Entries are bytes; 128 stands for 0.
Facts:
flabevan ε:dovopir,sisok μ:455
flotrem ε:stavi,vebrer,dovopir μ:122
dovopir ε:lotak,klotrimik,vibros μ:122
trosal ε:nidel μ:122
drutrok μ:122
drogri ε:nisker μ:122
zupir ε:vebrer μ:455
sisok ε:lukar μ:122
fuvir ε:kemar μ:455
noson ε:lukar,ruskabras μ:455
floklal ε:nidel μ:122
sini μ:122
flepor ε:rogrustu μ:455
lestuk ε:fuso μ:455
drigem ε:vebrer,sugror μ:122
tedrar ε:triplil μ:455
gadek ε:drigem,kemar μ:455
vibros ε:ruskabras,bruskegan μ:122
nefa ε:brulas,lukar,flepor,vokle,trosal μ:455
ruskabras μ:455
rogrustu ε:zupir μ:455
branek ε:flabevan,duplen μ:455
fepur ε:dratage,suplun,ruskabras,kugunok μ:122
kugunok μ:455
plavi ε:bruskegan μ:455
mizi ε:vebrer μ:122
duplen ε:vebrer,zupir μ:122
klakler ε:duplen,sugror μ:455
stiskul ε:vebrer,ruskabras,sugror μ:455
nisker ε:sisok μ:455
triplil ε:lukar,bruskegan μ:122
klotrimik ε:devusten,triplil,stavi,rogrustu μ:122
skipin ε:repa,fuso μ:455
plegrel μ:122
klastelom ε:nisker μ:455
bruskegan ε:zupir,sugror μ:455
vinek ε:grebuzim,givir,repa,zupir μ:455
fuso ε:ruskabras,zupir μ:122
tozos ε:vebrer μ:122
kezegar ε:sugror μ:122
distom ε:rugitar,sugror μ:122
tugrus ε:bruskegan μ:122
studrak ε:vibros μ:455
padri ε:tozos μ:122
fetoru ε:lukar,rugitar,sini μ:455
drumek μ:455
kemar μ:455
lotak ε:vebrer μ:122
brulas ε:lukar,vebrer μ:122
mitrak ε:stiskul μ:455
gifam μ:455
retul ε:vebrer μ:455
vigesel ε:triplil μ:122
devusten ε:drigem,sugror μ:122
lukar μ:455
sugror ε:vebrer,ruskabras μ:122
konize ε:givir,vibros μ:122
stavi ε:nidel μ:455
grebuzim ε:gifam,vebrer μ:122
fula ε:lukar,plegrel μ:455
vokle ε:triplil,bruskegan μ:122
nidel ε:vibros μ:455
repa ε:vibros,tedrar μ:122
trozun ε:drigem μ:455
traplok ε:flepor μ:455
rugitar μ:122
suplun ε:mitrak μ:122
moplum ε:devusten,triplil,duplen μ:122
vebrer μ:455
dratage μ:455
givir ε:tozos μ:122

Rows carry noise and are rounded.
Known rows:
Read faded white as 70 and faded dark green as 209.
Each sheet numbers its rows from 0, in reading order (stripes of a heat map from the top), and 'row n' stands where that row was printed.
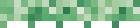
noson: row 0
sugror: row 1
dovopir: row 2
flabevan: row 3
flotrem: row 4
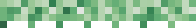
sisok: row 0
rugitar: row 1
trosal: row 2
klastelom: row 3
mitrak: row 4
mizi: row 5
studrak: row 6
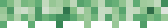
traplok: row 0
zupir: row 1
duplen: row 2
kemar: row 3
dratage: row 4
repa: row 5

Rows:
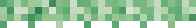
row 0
flepor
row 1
fepur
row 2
ruskabras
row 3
nefa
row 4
plavi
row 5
lukar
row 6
stiskul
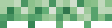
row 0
grebuzim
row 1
drogri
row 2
vibros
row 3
retul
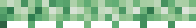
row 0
triplil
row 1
fuso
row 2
rogrustu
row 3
fuvir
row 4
stavi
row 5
tugrus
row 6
tedrar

